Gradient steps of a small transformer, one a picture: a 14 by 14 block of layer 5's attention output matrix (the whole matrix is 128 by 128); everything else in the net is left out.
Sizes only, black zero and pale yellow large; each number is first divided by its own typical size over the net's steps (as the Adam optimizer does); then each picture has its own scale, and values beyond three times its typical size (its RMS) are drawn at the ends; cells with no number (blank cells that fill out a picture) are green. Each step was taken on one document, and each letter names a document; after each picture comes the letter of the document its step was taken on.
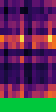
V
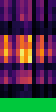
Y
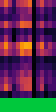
Y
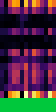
V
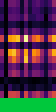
V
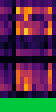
Y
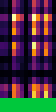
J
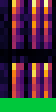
J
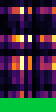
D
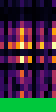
D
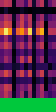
Y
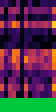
V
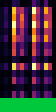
J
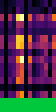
D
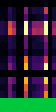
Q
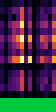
D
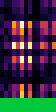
D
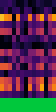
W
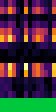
W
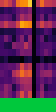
Y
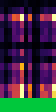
D
